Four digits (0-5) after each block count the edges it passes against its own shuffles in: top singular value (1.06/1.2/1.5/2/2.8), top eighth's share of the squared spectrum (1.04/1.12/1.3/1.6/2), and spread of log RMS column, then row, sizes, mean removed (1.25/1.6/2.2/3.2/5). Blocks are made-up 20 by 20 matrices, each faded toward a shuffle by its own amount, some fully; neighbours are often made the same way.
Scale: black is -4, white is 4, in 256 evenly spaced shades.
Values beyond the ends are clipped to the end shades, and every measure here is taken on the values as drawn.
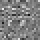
3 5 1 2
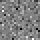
0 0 0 0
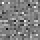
3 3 0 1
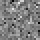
0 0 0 0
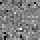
1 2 1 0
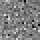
0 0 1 0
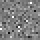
0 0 0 0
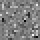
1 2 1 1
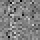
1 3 1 0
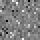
1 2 1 0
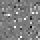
1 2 0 0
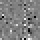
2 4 2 1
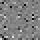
2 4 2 1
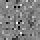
1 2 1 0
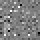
2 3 1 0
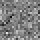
2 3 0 0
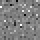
0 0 0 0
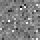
0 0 0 1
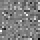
2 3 1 1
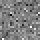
1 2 0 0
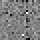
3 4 0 1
